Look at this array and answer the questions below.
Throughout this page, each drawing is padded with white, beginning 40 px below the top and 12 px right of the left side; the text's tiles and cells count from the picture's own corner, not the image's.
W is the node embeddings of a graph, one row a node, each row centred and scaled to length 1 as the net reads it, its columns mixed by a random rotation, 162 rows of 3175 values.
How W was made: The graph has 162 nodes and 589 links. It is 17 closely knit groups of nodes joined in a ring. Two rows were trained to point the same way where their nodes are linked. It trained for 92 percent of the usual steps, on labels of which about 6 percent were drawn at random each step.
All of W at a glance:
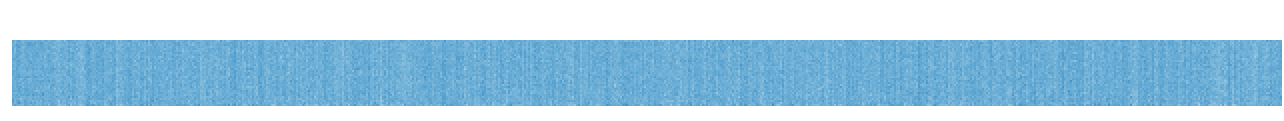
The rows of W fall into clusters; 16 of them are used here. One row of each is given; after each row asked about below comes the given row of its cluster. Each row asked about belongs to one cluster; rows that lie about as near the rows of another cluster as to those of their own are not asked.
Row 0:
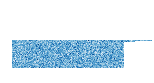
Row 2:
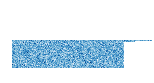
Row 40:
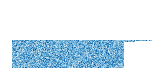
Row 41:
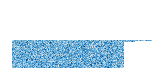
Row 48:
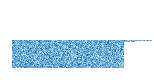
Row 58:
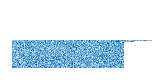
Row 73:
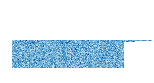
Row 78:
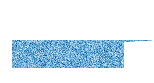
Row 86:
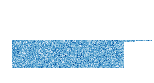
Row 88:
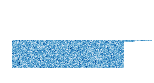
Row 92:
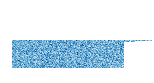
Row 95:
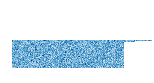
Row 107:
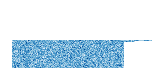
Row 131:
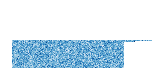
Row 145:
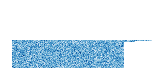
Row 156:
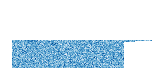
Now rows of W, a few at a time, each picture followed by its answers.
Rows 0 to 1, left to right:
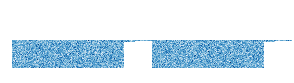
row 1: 2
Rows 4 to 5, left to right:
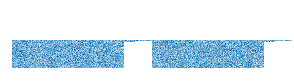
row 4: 145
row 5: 41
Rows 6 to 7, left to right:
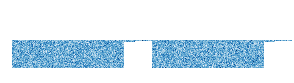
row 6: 131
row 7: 40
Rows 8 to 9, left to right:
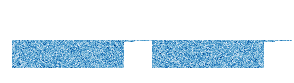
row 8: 88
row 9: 48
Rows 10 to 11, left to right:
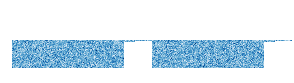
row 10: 40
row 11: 156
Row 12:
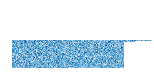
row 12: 48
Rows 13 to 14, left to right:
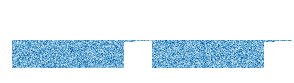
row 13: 88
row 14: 73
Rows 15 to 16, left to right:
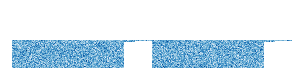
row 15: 145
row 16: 41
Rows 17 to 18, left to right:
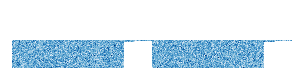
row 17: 88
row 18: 86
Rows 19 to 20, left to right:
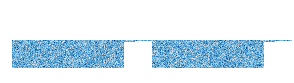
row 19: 95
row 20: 107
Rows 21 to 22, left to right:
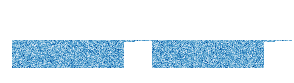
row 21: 58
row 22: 131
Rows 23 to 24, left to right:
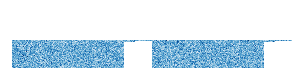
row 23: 145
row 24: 73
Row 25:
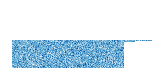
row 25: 95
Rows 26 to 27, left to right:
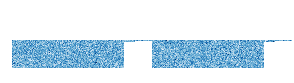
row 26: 131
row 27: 73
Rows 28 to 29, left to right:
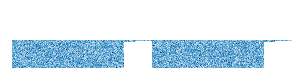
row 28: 0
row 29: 145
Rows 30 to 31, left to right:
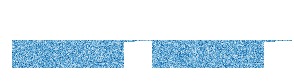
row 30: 0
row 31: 131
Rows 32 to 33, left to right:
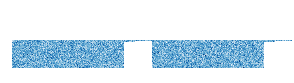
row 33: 86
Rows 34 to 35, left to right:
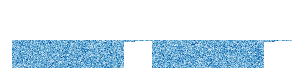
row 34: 41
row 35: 58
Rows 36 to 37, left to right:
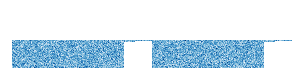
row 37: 95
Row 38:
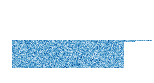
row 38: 48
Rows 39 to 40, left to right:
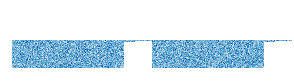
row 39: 41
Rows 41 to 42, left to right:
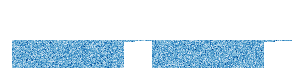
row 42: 95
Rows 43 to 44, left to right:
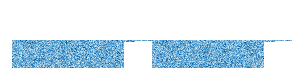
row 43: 73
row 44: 41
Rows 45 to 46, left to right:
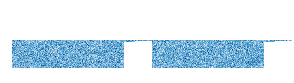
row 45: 78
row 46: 40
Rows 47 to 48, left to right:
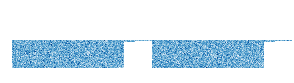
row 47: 92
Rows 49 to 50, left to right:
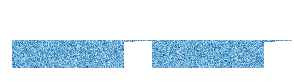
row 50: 145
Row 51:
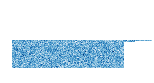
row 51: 145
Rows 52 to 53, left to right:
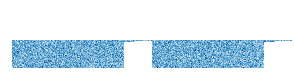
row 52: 86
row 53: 86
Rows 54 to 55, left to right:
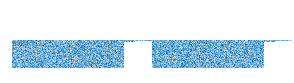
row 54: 41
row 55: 92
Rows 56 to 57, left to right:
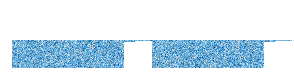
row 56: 156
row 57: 0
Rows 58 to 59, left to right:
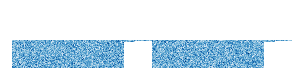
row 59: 40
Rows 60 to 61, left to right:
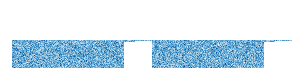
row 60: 145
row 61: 95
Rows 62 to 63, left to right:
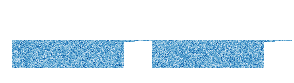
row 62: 107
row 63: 0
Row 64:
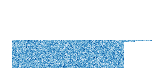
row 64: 156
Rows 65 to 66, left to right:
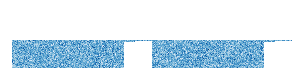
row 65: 131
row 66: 0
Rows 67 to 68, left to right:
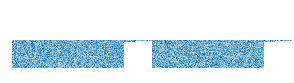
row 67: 92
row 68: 48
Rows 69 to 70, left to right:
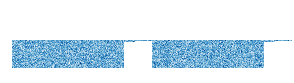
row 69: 73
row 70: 107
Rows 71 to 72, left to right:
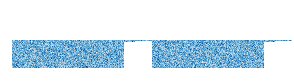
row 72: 73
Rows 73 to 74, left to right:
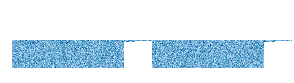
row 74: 92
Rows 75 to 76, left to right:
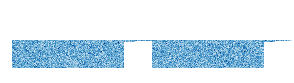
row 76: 145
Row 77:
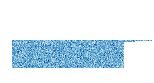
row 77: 86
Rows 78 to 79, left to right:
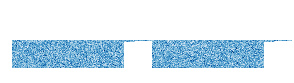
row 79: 58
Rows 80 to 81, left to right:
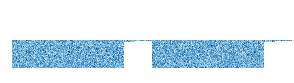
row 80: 2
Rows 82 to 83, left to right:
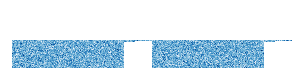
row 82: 58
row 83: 95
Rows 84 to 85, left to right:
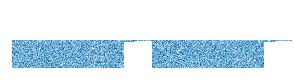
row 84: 86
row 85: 145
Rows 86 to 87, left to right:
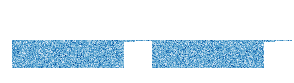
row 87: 2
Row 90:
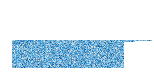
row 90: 41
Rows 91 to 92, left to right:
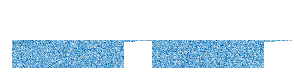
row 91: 41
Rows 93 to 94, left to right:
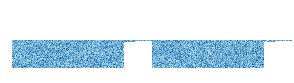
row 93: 0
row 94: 131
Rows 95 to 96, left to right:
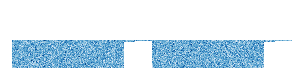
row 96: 92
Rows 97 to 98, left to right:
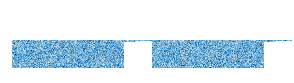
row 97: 156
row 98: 78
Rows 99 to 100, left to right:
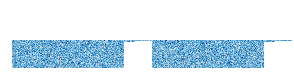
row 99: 92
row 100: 73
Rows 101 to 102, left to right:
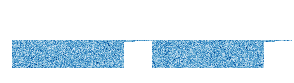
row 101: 58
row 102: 107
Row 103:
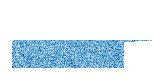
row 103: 58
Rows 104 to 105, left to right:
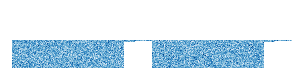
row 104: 48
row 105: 58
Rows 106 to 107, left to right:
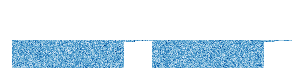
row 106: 131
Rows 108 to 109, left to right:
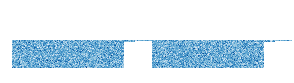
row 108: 88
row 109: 0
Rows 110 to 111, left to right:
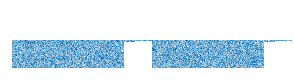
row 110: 73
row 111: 40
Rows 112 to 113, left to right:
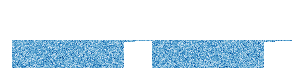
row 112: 0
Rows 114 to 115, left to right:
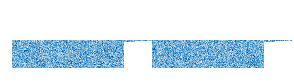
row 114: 78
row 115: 40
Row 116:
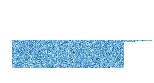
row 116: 131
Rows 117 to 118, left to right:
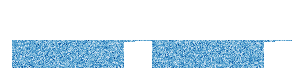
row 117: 0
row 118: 0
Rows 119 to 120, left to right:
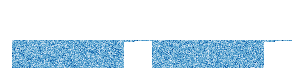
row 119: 58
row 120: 131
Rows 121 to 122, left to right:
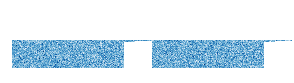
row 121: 78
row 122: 156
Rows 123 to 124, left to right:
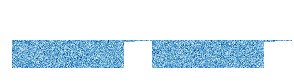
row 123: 48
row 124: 86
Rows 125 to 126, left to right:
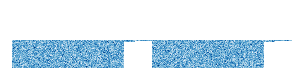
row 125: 88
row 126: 107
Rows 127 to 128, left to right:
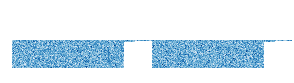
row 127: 88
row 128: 2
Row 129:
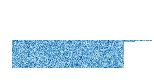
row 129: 48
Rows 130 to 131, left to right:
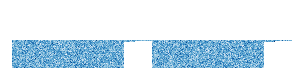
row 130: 156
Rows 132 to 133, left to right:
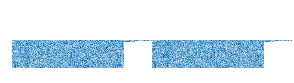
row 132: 107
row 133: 107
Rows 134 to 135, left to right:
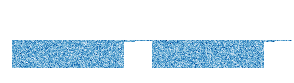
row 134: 48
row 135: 73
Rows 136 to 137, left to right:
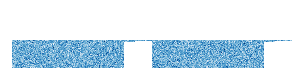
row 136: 131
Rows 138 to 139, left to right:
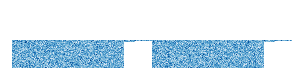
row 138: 48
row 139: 48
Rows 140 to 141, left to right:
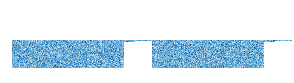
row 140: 78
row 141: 86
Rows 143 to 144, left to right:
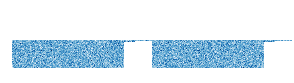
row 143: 92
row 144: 86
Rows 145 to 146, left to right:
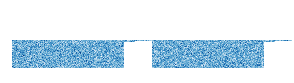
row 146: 107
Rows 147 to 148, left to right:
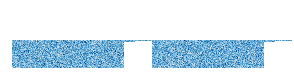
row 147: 78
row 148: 95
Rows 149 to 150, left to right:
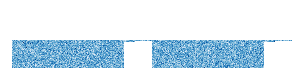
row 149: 73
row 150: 131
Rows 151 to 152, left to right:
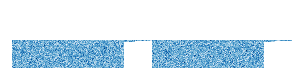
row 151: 145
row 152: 2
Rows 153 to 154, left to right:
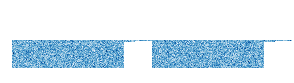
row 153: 2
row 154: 48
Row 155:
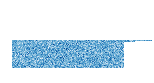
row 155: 0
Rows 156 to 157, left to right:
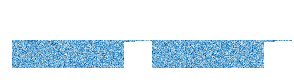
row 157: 86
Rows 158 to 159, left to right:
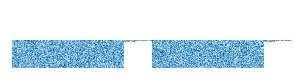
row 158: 156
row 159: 145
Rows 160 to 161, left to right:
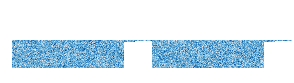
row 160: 156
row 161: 78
